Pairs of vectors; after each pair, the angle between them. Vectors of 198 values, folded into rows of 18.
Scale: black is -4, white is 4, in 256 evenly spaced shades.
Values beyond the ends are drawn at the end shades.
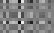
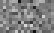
partly aligned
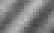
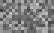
orthogonal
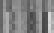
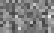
partly aligned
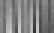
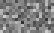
orthogonal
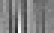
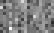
partly opposed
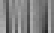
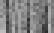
nearly parallel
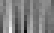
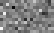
orthogonal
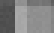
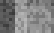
nearly parallel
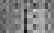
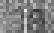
nearly opposite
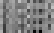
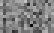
partly aligned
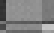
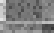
nearly opposite
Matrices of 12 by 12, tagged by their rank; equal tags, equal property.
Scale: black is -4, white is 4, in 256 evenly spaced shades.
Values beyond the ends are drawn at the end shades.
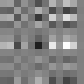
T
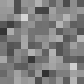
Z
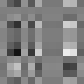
T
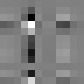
T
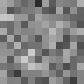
Z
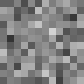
Z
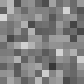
Z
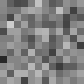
Z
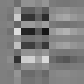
T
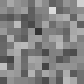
Z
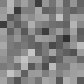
Z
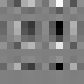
T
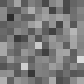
Z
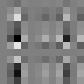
T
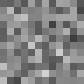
Z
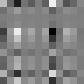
T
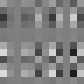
T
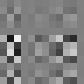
T
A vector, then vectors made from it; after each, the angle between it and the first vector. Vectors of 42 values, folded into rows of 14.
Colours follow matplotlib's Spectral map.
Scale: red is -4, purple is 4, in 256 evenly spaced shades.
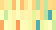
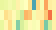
partly opposed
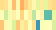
nearly parallel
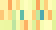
partly opposed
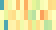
orthogonal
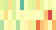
nearly opposite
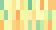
partly aligned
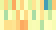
partly aligned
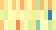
nearly parallel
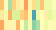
partly aligned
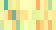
partly opposed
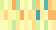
orthogonal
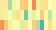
partly aligned
